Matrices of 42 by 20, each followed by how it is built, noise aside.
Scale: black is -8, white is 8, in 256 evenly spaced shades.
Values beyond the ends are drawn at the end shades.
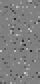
sparse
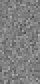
noise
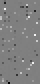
sparse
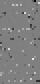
sparse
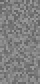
noise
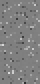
sparse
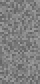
noise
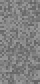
noise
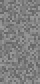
noise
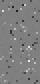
sparse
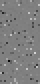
sparse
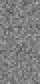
noise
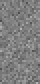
noise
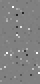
sparse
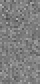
noise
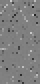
sparse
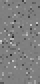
sparse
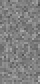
noise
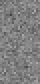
noise
